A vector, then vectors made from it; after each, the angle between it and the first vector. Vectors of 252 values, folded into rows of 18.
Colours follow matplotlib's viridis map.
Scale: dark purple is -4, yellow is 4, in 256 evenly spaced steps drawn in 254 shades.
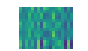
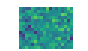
orthogonal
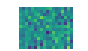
partly aligned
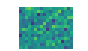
orthogonal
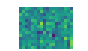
partly opposed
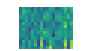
nearly opposite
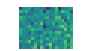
partly opposed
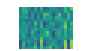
nearly opposite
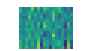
nearly parallel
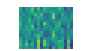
nearly parallel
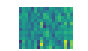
nearly opposite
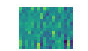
nearly parallel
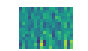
nearly opposite
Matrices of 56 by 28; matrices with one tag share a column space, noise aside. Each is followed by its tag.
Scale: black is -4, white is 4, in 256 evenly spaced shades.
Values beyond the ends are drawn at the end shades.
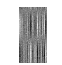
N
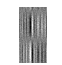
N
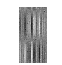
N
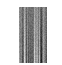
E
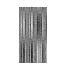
N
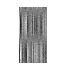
N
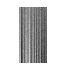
E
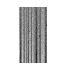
E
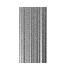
E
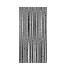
N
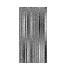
N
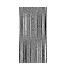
N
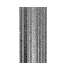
E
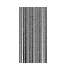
E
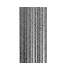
E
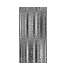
N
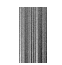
E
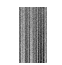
E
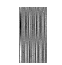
N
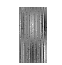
N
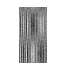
N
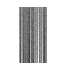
E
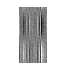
N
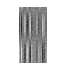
N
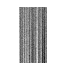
E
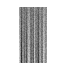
E
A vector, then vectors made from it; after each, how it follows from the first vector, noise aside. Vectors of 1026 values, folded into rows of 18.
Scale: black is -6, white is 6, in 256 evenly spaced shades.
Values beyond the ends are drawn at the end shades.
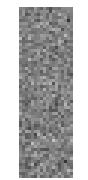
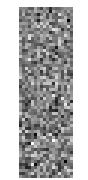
scaled up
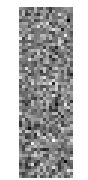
scaled up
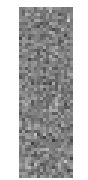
negated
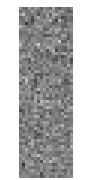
reversed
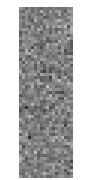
wrapped around
